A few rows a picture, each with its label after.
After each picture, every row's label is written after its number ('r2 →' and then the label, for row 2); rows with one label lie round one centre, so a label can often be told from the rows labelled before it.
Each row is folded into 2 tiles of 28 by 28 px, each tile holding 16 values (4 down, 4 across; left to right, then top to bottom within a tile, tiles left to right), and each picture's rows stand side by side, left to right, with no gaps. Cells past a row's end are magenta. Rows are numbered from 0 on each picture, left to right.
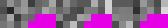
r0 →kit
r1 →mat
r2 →mat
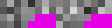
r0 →kit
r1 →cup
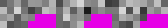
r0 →cup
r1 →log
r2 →log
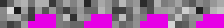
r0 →log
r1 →kit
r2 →kit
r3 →cup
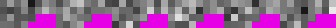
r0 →kit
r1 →log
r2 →mat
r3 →log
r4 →kit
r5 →mat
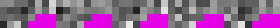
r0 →mat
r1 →kit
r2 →mat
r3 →kit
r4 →mat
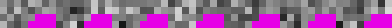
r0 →cup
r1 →mat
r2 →cup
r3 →log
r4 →kit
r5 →kit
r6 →mat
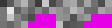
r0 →log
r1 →cup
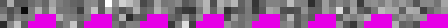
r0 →mat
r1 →mat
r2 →kit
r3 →mat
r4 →kit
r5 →kit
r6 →cup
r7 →cup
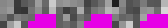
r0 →mat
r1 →kit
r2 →mat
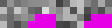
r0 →cup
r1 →log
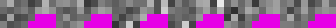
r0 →kit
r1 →kit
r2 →mat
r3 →mat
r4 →kit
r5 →kit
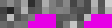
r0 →kit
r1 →mat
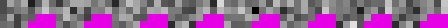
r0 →kit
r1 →log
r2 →log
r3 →mat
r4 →cup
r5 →kit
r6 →mat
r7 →mat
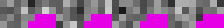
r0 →kit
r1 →mat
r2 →kit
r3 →log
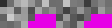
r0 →log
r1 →kit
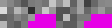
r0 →cup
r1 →kit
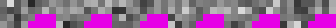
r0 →kit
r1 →cup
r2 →kit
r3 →cup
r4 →cup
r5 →mat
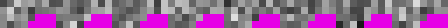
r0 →log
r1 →mat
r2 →mat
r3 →cup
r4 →log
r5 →kit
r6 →mat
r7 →log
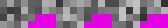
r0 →kit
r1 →log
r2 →log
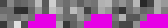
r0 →mat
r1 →cup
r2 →kit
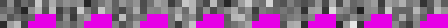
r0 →mat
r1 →kit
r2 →kit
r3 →log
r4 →log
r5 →mat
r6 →mat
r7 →kit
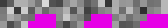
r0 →log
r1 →log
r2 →cup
